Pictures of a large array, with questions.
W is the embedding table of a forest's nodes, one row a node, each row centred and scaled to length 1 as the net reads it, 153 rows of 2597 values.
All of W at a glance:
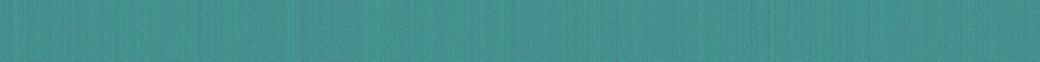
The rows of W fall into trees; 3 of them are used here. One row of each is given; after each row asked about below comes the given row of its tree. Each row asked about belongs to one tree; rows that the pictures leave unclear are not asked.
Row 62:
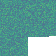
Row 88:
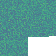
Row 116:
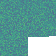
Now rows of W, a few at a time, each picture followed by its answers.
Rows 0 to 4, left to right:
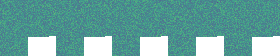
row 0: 62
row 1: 62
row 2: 88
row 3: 62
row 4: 116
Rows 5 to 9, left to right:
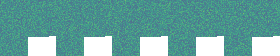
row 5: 116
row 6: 62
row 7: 62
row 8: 116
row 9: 62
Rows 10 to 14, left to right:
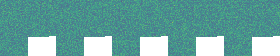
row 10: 62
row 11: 116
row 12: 88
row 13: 62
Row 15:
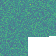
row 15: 62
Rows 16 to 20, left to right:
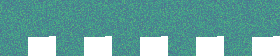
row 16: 116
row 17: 62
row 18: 116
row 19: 62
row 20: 62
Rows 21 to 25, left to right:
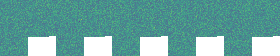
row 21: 62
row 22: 116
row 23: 62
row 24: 62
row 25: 88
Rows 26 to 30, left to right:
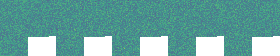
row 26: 88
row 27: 116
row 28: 62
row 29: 62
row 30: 116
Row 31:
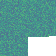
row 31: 88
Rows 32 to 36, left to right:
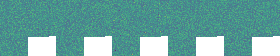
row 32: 116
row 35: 116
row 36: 116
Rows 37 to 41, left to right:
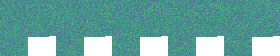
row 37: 62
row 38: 62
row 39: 116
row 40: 62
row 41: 88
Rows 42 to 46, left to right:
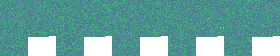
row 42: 116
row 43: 62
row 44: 116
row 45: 116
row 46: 88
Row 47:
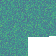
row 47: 62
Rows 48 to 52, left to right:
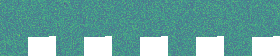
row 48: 88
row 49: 62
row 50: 116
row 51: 62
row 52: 62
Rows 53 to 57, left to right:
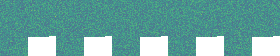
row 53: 62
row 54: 62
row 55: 116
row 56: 88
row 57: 62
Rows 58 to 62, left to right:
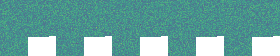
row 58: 62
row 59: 116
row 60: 116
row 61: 116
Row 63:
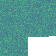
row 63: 88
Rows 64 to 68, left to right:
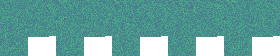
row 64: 62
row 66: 62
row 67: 62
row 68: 62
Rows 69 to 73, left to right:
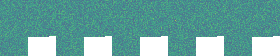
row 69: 62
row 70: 62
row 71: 116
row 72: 116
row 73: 116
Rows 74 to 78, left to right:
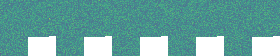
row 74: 116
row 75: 62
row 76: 62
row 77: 88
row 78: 116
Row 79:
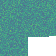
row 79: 62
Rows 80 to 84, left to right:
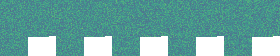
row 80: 116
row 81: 116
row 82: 62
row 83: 116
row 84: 88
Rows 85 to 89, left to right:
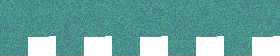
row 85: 116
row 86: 62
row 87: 62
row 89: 62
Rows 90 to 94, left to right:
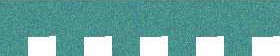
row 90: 62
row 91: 116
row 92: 62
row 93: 116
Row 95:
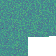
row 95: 116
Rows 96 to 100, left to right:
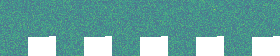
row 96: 116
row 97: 62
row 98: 62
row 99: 88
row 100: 62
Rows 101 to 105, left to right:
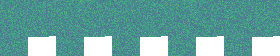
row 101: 116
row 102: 88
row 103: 62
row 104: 88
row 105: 116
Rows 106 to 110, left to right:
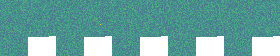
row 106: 88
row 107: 116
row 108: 116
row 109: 116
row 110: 116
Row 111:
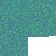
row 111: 62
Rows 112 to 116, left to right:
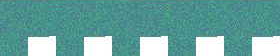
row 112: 116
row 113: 116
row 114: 62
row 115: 116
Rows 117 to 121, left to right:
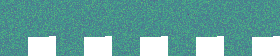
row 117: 116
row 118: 62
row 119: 116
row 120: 88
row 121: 116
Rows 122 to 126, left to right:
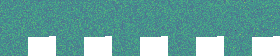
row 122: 116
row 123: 116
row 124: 62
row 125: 62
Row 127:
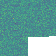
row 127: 88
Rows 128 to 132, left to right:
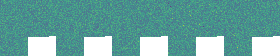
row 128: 62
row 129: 116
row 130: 62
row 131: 88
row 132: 116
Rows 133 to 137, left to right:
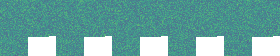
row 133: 88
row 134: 88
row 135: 62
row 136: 116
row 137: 88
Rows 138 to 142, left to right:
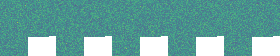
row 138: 116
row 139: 62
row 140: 88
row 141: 62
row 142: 62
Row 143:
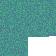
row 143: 116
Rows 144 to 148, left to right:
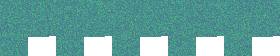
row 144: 116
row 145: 88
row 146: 116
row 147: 62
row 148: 116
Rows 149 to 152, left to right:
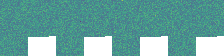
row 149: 88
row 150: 62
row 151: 116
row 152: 62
